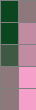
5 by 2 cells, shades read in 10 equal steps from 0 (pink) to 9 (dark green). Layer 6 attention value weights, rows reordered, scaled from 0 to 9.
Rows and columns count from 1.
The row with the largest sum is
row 1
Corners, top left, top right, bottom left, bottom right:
9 4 4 0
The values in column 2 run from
0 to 4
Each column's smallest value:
4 0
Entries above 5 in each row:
1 1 1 0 0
